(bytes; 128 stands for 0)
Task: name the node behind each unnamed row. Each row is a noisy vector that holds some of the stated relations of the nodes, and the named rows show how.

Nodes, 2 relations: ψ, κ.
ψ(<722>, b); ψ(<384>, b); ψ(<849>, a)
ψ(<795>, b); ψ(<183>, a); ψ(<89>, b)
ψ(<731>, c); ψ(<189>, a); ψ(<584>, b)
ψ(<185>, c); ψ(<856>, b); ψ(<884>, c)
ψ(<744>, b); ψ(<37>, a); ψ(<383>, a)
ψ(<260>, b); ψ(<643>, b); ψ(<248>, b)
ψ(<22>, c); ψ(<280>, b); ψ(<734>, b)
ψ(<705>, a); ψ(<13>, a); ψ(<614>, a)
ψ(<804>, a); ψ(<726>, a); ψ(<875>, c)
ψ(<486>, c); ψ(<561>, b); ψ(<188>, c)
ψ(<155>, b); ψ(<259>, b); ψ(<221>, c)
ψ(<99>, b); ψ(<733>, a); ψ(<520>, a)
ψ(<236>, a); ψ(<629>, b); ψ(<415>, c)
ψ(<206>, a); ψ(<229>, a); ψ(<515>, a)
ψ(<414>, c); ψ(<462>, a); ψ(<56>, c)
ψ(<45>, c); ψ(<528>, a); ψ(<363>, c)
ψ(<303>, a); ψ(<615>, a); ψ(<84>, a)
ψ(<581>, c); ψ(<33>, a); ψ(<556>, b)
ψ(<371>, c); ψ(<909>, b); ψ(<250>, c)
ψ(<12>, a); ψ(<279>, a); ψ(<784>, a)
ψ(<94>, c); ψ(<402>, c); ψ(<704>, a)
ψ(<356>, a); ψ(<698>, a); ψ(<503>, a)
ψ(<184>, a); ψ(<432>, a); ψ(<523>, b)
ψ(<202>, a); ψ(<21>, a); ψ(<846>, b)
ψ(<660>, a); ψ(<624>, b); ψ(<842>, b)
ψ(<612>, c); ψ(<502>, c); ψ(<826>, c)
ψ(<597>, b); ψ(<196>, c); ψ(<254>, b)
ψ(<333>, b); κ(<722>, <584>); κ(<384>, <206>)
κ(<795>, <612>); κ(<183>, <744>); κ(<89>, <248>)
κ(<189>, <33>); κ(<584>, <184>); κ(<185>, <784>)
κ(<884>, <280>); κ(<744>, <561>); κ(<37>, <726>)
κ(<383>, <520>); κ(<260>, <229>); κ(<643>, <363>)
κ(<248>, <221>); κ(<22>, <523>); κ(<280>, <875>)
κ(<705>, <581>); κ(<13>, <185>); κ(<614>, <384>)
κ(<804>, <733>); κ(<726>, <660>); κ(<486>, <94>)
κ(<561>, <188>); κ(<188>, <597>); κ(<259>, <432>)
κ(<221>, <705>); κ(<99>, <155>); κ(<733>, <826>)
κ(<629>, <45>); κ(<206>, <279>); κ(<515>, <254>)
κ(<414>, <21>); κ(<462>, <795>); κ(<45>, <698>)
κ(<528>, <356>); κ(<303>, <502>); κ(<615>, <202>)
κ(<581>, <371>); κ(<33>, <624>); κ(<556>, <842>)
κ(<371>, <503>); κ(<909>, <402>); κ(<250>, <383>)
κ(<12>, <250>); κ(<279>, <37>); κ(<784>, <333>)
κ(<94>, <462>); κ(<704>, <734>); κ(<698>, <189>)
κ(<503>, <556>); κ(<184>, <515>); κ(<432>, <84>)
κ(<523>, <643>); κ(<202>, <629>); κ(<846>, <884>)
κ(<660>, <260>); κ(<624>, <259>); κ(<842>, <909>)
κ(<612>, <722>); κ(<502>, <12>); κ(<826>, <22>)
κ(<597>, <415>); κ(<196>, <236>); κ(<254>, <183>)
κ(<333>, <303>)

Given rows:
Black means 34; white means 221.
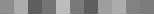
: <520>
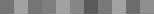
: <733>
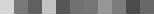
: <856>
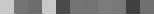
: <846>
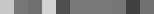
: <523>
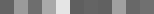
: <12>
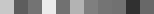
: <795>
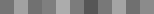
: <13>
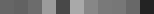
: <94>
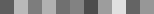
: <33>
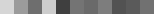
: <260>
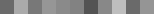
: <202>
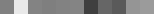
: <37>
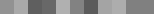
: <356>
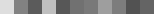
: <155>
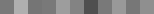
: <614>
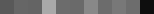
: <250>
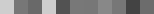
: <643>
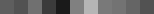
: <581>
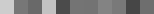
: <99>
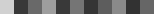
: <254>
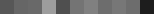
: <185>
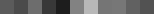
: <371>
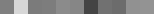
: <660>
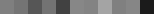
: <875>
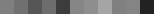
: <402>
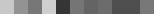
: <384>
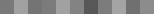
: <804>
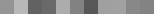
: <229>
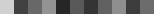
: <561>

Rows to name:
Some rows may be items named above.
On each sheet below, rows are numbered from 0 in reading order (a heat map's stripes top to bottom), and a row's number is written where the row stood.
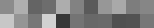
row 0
<849>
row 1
<384>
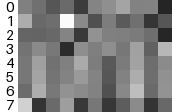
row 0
<402>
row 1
<333>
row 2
<486>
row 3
<503>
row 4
<13>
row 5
<615>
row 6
<202>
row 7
<254>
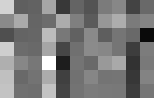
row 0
<597>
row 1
<849>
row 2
<502>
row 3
<909>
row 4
<624>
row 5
<248>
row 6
<89>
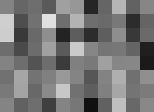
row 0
<515>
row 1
<722>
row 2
<744>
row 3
<612>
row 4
<415>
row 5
<615>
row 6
<383>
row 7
<183>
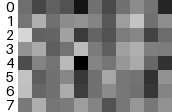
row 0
<188>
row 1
<432>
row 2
<597>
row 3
<520>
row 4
<45>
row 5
<556>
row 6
<248>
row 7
<614>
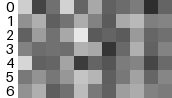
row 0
<584>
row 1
<84>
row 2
<303>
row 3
<184>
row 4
<597>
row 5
<462>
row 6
<520>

